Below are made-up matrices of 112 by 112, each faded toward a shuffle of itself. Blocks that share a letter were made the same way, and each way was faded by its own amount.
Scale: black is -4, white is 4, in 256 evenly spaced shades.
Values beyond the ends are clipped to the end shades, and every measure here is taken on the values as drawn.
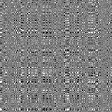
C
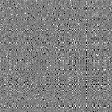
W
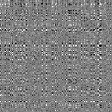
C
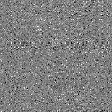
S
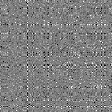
W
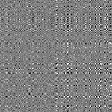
C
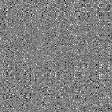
S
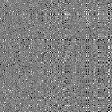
W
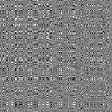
C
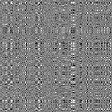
C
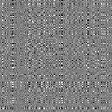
C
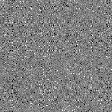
S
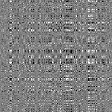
C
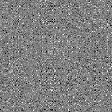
S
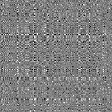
W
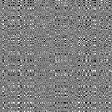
C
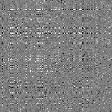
W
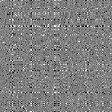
W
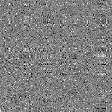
S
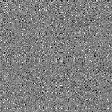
S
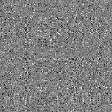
S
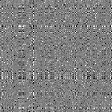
W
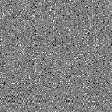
S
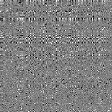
W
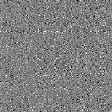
S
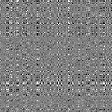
C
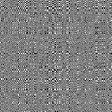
C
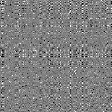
W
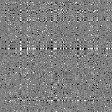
W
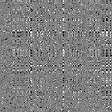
W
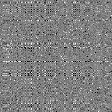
W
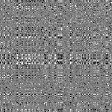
W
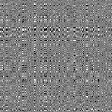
C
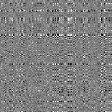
C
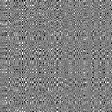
C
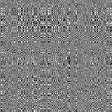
C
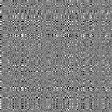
C
